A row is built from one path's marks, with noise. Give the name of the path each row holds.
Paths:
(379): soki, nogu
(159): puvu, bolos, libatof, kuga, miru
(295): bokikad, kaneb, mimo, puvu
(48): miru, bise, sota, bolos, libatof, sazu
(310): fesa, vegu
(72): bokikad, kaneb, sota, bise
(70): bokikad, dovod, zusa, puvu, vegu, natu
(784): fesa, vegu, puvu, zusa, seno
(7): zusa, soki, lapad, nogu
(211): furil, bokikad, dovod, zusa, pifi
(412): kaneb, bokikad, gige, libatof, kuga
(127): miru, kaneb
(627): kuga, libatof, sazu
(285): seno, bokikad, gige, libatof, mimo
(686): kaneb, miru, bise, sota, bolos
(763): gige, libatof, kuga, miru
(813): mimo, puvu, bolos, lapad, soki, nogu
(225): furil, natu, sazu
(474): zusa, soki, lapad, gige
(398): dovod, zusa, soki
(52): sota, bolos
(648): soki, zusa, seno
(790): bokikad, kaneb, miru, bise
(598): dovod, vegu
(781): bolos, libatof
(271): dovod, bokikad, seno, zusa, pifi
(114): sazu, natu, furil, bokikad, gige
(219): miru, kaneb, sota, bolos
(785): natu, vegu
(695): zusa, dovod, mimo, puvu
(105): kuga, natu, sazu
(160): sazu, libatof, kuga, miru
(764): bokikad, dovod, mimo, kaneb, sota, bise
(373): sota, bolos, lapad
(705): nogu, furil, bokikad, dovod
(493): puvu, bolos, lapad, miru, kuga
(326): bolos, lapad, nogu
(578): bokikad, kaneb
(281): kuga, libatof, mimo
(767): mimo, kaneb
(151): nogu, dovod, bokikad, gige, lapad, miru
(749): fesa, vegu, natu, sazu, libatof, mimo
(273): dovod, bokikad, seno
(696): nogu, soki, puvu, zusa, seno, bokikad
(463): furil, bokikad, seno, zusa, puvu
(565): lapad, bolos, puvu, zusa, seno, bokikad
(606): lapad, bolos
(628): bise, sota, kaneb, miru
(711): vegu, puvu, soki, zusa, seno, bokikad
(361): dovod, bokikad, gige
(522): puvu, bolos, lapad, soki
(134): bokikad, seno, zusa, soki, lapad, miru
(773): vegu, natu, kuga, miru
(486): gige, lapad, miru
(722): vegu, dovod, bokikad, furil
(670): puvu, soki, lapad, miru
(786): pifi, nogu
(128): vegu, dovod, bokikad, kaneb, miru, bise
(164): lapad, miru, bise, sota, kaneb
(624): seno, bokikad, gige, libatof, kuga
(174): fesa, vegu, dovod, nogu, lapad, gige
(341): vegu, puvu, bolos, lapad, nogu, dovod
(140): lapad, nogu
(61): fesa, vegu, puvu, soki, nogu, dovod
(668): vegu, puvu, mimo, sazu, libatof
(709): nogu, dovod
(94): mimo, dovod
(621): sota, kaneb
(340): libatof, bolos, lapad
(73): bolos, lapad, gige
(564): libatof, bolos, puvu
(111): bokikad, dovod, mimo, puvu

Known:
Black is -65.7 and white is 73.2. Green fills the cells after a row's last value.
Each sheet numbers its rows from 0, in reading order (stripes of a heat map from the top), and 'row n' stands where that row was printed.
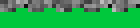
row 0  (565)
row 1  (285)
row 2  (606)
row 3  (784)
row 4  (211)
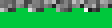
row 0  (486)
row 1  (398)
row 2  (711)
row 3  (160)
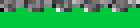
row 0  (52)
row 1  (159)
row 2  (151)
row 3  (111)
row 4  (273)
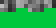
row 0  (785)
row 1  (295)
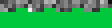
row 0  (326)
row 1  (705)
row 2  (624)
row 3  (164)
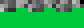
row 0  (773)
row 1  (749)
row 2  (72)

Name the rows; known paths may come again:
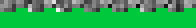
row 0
(767)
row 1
(722)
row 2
(151)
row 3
(565)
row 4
(463)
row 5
(211)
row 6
(785)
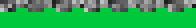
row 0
(140)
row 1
(564)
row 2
(711)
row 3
(127)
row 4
(310)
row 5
(219)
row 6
(70)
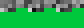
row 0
(486)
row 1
(627)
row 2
(668)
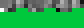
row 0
(670)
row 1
(73)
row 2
(621)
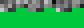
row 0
(7)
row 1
(164)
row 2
(493)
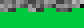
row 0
(786)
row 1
(326)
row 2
(784)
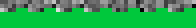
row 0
(813)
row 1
(271)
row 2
(398)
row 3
(361)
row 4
(412)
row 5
(52)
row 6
(695)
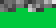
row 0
(340)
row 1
(709)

